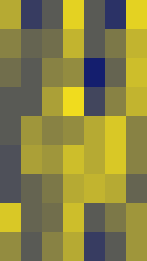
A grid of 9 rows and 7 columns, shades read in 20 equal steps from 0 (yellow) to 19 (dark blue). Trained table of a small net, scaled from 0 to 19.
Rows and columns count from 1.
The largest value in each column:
14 16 13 8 19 17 12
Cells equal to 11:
3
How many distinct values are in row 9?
6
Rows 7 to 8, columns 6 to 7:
5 12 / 10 7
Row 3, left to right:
11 13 9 8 19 12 3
